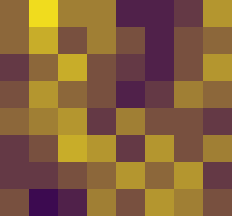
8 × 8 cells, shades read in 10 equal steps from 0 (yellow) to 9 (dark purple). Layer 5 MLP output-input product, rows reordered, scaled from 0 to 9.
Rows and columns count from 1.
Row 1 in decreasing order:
8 8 7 5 4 4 3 0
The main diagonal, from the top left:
5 2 2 6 4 3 3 6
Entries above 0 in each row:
7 8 8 8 8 8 8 8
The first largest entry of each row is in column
5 6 6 5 4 1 1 2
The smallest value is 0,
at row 1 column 2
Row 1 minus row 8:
-1 -9 -4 0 2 5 3 -3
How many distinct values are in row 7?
4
